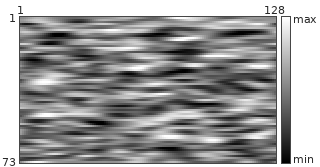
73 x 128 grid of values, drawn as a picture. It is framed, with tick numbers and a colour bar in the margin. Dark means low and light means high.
The grain runs across in streaks. No overall slope runs across the table. Neither half mirrors the other.
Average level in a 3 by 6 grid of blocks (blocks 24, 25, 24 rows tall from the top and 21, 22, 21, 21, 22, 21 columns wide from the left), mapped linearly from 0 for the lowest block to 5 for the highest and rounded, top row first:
125244
432103
213431
